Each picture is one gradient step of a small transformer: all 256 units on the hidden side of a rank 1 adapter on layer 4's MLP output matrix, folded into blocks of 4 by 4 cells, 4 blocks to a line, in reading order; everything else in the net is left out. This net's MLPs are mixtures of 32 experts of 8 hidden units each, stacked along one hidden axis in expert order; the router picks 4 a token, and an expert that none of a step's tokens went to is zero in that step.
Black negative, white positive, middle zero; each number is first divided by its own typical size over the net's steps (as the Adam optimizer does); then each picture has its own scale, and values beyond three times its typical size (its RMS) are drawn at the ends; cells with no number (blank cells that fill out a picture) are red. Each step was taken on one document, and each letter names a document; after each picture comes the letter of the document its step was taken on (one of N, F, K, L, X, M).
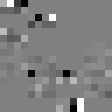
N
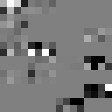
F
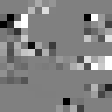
F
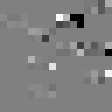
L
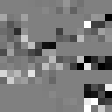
F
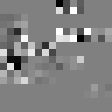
F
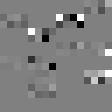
L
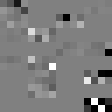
L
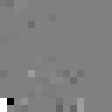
N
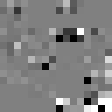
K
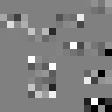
L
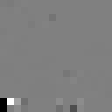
N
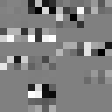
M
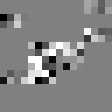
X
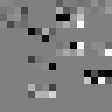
L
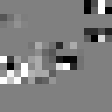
X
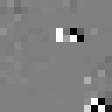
K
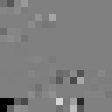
N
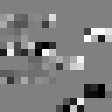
F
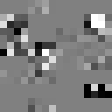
F
